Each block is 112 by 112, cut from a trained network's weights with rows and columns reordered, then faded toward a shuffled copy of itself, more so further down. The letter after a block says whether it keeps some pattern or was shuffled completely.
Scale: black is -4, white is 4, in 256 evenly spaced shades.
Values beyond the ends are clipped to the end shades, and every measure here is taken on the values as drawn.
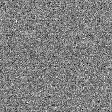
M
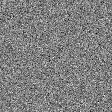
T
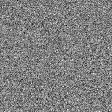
M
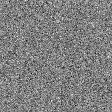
T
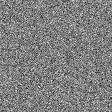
T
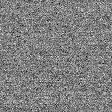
M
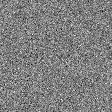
T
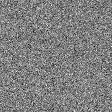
T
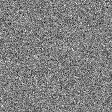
T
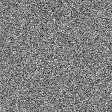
T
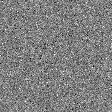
T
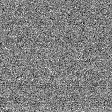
M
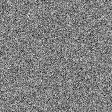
T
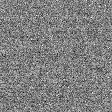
M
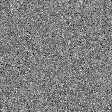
T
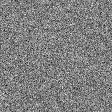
T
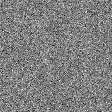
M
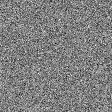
T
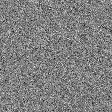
T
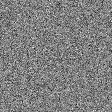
T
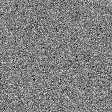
M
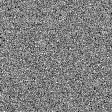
M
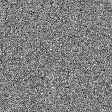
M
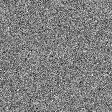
T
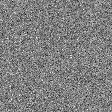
T
